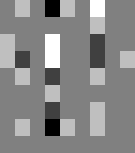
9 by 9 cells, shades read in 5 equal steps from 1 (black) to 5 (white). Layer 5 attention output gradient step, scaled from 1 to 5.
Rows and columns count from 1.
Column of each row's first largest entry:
7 7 4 4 2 4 7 2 1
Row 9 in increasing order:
3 3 3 3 3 3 3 3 3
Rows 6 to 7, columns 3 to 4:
3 4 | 3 2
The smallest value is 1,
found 2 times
